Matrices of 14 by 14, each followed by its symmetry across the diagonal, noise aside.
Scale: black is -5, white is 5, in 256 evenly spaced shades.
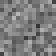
symmetric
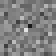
antisymmetric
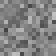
symmetric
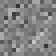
symmetric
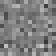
antisymmetric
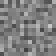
antisymmetric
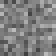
antisymmetric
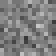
antisymmetric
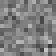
antisymmetric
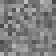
antisymmetric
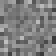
symmetric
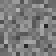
symmetric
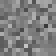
antisymmetric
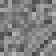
symmetric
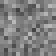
antisymmetric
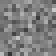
antisymmetric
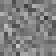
antisymmetric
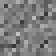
symmetric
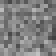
antisymmetric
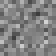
symmetric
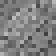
symmetric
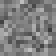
antisymmetric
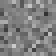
antisymmetric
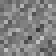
symmetric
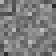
symmetric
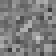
symmetric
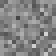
symmetric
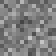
symmetric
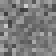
symmetric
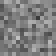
antisymmetric
